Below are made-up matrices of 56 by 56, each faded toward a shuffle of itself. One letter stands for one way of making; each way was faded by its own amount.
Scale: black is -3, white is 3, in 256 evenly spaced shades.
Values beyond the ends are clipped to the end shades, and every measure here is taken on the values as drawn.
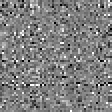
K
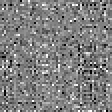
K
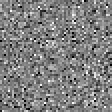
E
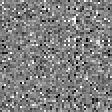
E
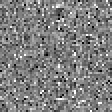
E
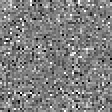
E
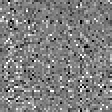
K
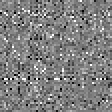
K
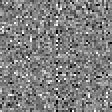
E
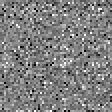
E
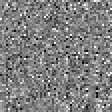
E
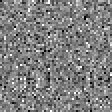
E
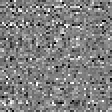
K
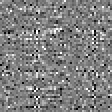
K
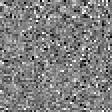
E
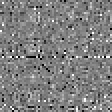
K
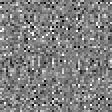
K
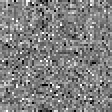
E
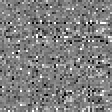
K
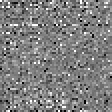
K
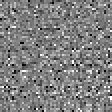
K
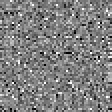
E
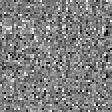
E
